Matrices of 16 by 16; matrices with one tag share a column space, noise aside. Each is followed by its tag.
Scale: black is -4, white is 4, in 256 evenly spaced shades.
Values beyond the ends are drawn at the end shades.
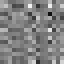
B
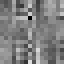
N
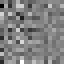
B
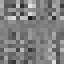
N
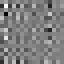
B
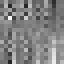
N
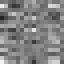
B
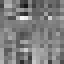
N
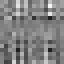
N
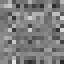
B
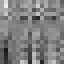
N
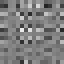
B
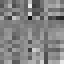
N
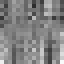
N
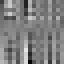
N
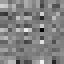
B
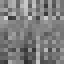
N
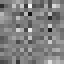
B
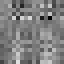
N
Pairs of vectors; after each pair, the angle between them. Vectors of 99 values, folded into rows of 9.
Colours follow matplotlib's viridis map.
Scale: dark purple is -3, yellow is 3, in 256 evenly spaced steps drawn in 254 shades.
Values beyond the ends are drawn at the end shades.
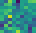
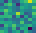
partly aligned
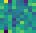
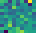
partly aligned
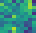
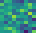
partly aligned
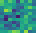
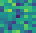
partly aligned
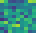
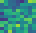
nearly parallel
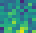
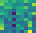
partly opposed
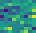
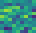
nearly opposite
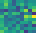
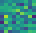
partly opposed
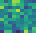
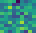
partly opposed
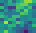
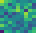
orthogonal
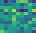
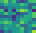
nearly opposite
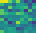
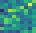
partly opposed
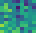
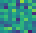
orthogonal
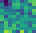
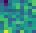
nearly parallel
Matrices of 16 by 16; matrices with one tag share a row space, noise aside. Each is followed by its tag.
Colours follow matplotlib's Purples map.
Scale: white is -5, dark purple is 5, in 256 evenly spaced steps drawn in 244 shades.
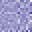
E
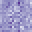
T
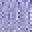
E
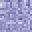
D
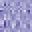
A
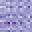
D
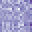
T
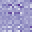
T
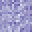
T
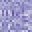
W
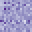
A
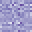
T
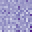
E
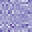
W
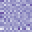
A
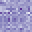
D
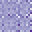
E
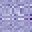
T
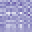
D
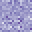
T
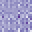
E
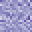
D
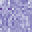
W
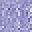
E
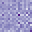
E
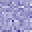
T
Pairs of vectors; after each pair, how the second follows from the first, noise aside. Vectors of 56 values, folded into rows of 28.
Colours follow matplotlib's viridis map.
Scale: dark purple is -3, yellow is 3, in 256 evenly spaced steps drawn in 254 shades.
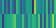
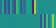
partly zeroed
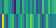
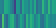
shrunk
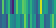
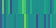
partly zeroed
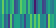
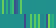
partly zeroed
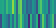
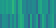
shrunk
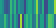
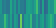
shrunk
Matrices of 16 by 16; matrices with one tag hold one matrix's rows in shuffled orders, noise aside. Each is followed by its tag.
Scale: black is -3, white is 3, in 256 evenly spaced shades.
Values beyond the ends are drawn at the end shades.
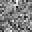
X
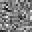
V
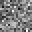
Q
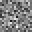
X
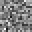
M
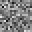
M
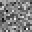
Q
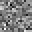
M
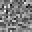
M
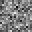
X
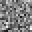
V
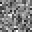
X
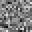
V
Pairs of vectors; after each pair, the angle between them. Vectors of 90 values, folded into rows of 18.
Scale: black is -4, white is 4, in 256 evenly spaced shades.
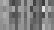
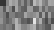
partly opposed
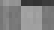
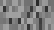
orthogonal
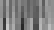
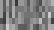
partly aligned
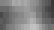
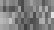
partly opposed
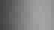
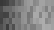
nearly parallel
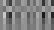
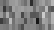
partly opposed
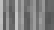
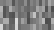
partly aligned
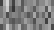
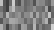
nearly opposite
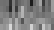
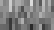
nearly opposite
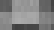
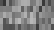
partly aligned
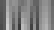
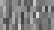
partly opposed
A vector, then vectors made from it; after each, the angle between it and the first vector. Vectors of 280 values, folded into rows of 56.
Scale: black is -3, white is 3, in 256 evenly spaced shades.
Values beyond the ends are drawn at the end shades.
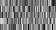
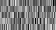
partly aligned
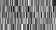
partly aligned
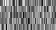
orthogonal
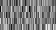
partly aligned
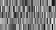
nearly parallel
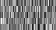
partly aligned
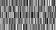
partly aligned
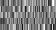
nearly opposite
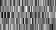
orthogonal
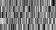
nearly parallel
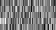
partly aligned
